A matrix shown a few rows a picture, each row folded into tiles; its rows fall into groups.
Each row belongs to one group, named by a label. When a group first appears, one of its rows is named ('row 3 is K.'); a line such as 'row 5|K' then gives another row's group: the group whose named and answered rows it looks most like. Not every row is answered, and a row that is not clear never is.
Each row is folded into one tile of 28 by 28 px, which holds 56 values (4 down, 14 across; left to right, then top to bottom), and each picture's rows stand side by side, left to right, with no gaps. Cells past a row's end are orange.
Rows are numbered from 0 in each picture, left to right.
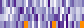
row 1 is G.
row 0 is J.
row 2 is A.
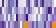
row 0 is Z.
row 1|J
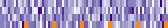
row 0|Z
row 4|G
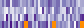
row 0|A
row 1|A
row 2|J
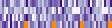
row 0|A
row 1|A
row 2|Z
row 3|Z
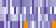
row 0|A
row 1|G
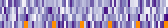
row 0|Z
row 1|J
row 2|A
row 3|A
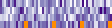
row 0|J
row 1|A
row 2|Z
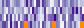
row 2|G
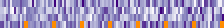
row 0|A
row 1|Z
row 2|A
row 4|Z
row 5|A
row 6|J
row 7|Z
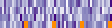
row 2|A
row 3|Z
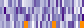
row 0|G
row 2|Z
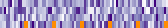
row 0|G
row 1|A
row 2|J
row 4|Z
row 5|J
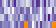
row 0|J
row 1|Z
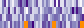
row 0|A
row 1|J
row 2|G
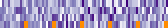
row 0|G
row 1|J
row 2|A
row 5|Z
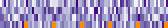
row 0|Z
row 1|G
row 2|G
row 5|Z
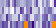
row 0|A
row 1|J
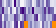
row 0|J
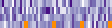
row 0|G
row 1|G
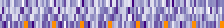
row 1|J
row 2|A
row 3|J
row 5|J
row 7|A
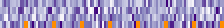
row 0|A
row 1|A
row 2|J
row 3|J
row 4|G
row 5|Z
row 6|Z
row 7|A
